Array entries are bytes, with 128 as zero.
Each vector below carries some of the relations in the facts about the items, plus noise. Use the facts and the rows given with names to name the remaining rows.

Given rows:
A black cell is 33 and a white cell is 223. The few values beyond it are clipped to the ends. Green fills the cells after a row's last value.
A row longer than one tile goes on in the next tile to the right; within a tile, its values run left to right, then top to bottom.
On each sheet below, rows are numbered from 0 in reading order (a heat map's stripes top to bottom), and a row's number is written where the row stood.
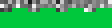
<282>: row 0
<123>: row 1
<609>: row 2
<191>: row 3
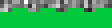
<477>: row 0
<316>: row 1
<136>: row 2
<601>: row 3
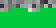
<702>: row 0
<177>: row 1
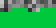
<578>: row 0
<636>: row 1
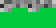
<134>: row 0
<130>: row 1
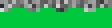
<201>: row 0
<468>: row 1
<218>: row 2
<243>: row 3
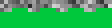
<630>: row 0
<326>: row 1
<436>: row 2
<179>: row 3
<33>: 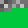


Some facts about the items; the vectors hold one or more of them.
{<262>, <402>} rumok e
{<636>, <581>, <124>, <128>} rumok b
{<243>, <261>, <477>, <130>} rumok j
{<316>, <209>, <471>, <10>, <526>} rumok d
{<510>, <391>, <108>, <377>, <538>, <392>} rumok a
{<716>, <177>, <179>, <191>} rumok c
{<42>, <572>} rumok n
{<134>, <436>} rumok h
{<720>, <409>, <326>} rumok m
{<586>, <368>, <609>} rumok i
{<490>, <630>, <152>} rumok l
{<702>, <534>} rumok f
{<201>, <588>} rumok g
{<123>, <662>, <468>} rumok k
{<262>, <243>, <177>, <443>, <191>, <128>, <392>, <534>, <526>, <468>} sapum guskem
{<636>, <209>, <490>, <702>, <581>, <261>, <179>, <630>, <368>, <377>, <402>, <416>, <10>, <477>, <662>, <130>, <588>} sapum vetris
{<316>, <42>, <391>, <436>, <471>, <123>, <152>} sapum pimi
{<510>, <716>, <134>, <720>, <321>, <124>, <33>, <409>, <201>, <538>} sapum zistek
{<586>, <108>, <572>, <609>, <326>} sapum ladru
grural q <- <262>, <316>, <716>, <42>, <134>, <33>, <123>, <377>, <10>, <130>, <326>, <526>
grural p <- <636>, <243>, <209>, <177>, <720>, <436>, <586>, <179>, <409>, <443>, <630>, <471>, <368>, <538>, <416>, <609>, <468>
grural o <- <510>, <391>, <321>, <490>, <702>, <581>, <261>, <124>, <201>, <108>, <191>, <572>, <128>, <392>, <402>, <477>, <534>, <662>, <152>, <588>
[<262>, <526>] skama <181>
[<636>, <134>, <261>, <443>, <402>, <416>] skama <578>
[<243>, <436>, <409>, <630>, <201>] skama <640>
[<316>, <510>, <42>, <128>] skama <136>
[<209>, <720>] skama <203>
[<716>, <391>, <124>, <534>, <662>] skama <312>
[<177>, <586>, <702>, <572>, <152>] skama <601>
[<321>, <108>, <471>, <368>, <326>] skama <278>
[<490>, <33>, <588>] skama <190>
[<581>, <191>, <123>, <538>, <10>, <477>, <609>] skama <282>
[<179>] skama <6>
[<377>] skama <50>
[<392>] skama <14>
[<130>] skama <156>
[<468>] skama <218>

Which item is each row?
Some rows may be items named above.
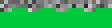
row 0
<368>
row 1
<262>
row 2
<402>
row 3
<42>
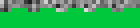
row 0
<578>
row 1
<581>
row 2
<261>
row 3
<201>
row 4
<510>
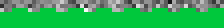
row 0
<526>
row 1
<534>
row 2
<179>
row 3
<716>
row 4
<179>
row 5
<468>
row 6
<538>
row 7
<471>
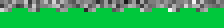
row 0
<588>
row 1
<10>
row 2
<209>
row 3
<416>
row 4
<443>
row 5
<262>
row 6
<191>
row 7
<630>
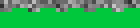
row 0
<662>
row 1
<368>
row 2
<392>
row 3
<124>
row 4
<436>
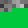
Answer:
<128>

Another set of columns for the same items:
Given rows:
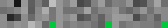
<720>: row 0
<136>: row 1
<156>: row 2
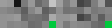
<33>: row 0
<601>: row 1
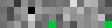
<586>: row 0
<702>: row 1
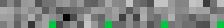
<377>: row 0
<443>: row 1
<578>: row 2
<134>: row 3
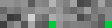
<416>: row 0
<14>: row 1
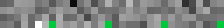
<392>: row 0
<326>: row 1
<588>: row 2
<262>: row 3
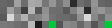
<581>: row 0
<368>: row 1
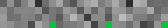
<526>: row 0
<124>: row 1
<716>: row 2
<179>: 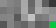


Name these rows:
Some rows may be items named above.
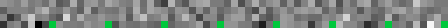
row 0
<636>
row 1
<477>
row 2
<179>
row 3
<124>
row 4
<42>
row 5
<316>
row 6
<123>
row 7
<510>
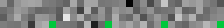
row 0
<201>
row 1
<581>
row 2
<326>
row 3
<191>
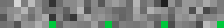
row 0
<534>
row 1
<209>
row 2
<177>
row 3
<662>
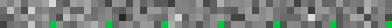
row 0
<402>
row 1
<191>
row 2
<243>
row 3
<10>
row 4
<630>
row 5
<368>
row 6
<128>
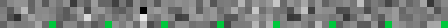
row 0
<209>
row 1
<368>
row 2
<609>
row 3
<630>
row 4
<261>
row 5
<471>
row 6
<468>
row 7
<526>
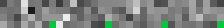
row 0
<538>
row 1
<282>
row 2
<436>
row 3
<179>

